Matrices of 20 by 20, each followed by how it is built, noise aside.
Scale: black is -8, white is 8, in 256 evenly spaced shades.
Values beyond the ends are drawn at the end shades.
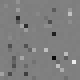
sparse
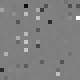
sparse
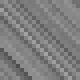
Toeplitz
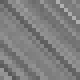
Toeplitz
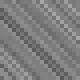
Toeplitz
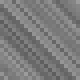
Toeplitz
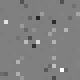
sparse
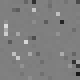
sparse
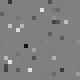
sparse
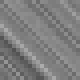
Toeplitz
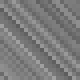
Toeplitz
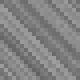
Toeplitz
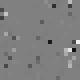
sparse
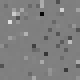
sparse
